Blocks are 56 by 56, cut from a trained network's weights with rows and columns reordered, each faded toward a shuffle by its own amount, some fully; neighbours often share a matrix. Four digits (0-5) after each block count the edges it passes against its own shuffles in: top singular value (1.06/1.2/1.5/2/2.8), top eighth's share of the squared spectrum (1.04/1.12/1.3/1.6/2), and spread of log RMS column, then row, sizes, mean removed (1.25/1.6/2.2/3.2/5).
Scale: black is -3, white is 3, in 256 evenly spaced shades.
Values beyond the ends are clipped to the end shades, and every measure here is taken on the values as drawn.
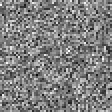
3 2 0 0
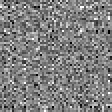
4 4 3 1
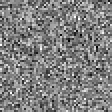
2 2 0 0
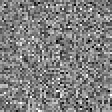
3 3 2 0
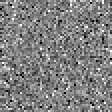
1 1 1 0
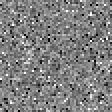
0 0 0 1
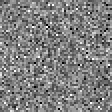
0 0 0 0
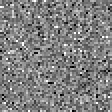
0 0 0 0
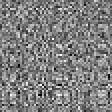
4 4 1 2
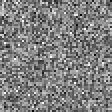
1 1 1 0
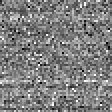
2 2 1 0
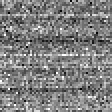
3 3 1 2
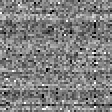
3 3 1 1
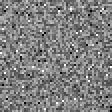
1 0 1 0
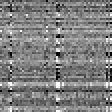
4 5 3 2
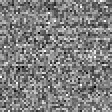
2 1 0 0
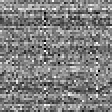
4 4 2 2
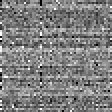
4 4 2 1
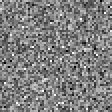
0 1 0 0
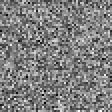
2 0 0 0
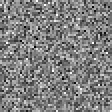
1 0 0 0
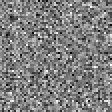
2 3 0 1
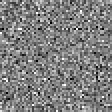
3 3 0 1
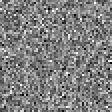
2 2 0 0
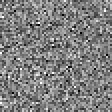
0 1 0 0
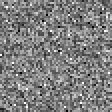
0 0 0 0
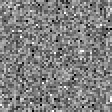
2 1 0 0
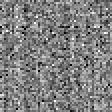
3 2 0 1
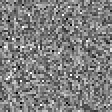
1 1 0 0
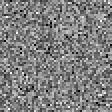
0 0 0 0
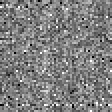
2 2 0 1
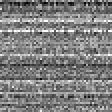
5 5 0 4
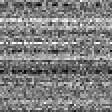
4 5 0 3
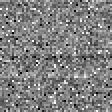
1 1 0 0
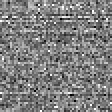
3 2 0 1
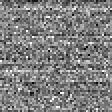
3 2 0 1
